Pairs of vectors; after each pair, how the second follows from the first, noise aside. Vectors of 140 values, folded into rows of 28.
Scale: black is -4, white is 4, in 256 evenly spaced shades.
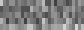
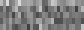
reversed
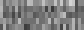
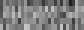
negated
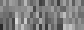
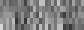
negated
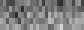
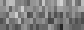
negated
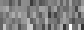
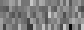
negated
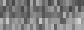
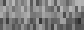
negated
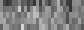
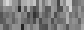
negated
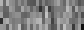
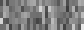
negated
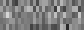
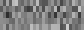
negated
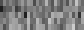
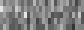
negated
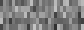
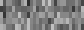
reversed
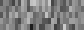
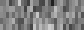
reversed
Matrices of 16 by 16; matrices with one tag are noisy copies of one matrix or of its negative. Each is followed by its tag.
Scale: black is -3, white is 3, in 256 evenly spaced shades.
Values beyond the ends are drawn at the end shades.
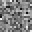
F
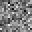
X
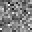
X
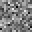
X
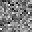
X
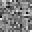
F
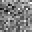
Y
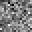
X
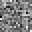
F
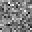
X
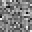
F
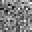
Y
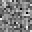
F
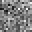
Y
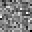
F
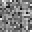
F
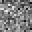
Y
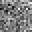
Y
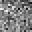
Y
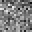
Y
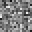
F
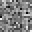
F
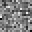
F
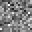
X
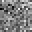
Y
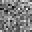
Y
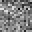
Y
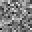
X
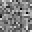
F
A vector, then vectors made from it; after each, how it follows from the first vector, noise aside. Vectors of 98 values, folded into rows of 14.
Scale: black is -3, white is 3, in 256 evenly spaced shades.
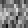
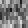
wrapped around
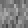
shrunk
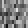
sign-scrambled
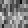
wrapped around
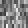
sign-scrambled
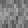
shrunk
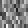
sign-scrambled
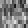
wrapped around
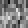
wrapped around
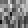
wrapped around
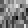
wrapped around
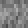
shrunk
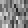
sign-scrambled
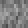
shrunk
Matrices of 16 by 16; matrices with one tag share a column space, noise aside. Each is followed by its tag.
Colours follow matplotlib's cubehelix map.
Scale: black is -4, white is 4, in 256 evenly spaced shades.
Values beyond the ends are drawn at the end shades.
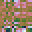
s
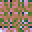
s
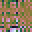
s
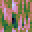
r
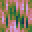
r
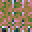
s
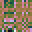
s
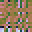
s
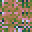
s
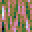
r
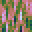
r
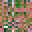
s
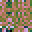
s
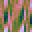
r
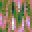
r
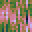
r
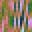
r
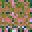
s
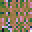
s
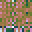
s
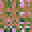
s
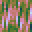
r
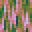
r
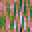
r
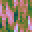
r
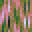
r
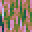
r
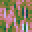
r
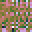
s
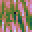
r
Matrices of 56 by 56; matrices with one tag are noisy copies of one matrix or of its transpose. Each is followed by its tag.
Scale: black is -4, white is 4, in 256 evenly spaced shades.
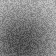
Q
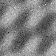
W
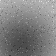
Q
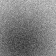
Q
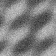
W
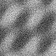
W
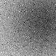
Q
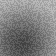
Q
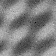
W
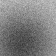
Q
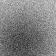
Q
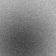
Q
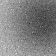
Q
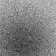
Q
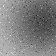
Q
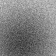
Q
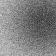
Q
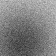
Q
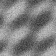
W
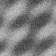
W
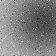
Q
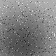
Q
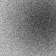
Q
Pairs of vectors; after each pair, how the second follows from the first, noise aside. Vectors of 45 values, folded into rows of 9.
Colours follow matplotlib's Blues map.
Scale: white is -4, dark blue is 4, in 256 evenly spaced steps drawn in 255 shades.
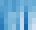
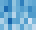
shuffled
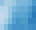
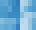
wrapped around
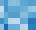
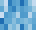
shuffled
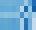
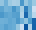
wrapped around
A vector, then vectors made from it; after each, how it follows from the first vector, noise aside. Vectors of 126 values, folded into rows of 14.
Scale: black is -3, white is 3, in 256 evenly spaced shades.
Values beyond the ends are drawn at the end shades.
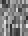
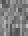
shrunk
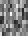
wrapped around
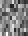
wrapped around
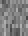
shrunk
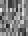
reversed
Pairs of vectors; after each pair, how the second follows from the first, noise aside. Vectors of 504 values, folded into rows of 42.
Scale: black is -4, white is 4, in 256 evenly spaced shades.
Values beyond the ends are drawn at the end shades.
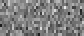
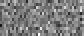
sign-scrambled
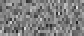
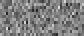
reversed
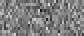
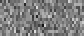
reversed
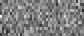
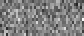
reversed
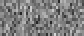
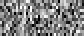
scaled up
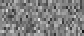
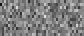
reversed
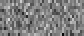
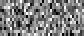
scaled up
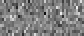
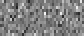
sign-scrambled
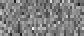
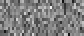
reversed
